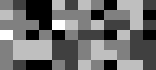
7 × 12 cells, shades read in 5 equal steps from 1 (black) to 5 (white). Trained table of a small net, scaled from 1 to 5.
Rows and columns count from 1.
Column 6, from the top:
2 3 4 3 2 2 2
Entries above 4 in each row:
0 0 1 1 0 0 0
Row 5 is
3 4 4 4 2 2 3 4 3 3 2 2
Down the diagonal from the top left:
3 3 3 3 2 2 4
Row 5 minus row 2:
-1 1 3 3 -1 -1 0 3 0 0 -2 1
